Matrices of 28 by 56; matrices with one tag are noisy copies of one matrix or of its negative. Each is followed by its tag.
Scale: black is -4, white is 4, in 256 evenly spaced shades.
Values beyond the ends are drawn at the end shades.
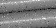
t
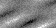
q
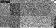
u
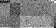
u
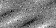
q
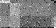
u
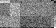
u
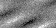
q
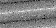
t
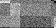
u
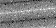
t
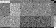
u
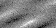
q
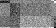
u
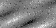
q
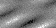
q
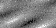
q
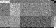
u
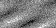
q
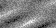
q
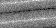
t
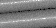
t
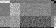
u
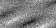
q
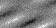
q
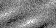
q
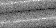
t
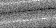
t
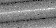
t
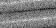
t
